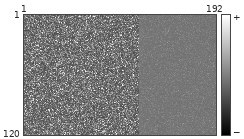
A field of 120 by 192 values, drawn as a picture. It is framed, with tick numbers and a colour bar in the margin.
Slope: none. Histogram: skewed, a long tail of high values. Seam: vertical, 60% of the way across, the right part calmer. Stripes: none.
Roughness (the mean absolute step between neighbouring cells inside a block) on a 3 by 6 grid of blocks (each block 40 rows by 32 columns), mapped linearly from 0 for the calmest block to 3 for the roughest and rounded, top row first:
3 3 3 2 0 0 / 3 3 3 2 0 0 / 3 3 3 2 0 0
